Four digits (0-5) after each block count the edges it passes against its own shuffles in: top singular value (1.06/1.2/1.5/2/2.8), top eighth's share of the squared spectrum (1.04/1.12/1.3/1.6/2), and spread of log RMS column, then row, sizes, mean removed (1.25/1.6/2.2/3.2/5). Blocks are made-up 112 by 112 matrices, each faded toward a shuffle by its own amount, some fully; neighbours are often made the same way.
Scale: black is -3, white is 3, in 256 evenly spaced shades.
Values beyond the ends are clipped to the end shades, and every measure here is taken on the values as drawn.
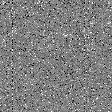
3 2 2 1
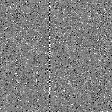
4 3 2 0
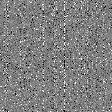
4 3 2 1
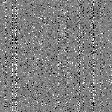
4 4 3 1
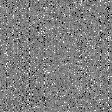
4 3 2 0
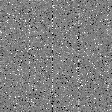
3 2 1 0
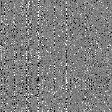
4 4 3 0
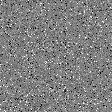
2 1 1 0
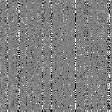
5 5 4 2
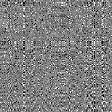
5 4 3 3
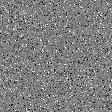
2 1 0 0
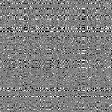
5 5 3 4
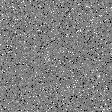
0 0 0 0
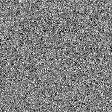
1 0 0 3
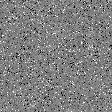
2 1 0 0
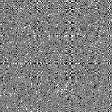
5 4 3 3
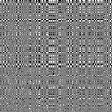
5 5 4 4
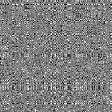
5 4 3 3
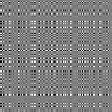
5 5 5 5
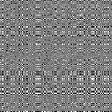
5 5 4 4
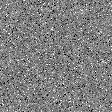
0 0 0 0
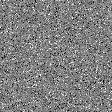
0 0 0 0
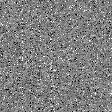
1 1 2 0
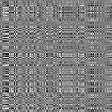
5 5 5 5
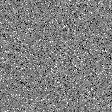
2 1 0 0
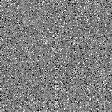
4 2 1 1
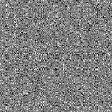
5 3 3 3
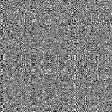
5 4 3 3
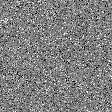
0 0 0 0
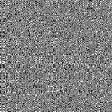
5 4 3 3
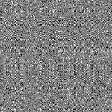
5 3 3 3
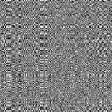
5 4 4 4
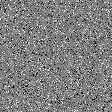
0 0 0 0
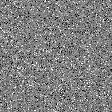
3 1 0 0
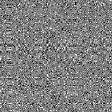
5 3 2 2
